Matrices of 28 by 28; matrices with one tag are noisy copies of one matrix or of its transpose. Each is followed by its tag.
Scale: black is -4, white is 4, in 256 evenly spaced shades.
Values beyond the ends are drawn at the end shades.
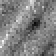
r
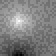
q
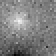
q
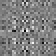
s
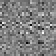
s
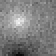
q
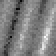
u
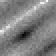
r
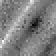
r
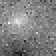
q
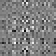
s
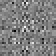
s
